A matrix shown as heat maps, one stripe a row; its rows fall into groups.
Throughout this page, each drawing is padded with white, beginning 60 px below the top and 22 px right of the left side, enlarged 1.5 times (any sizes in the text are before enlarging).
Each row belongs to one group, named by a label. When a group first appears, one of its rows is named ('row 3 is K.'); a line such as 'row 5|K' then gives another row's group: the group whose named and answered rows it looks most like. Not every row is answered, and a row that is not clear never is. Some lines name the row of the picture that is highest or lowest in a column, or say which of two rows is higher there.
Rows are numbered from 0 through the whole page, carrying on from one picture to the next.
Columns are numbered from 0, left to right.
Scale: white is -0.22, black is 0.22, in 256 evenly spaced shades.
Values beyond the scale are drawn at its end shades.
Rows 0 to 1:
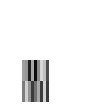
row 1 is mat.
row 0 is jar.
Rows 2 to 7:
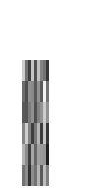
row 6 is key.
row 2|key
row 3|mat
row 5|mat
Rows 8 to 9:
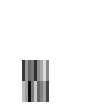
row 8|jar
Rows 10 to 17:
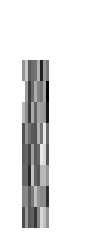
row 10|mat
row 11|key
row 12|key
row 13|mat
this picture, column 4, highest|17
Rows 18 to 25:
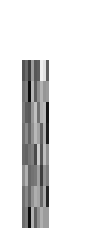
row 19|jar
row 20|key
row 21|key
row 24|key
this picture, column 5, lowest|22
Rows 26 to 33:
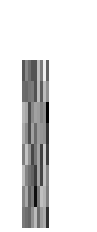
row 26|mat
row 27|mat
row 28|key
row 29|key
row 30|mat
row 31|mat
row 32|jar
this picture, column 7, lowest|26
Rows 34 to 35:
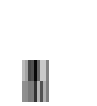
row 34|jar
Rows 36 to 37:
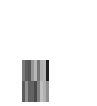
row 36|key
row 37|jar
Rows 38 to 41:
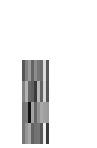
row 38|mat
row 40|jar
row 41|mat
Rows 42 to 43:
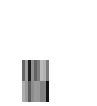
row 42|jar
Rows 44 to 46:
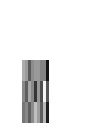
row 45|mat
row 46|key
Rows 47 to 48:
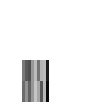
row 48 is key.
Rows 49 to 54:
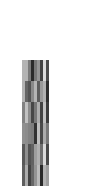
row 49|mat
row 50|key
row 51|mat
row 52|mat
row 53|mat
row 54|mat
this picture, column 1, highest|50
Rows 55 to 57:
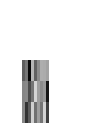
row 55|jar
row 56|key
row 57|key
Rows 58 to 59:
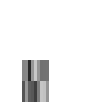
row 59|jar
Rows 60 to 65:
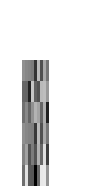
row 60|mat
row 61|jar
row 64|mat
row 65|jar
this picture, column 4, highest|65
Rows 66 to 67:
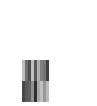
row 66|key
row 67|jar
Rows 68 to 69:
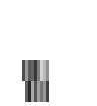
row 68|jar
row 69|key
